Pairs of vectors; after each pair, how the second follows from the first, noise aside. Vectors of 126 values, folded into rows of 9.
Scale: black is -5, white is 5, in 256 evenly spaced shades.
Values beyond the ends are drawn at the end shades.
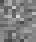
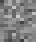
copied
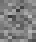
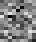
scaled up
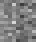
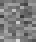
wrapped around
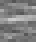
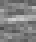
copied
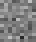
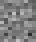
shuffled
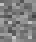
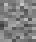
reversed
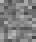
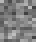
copied
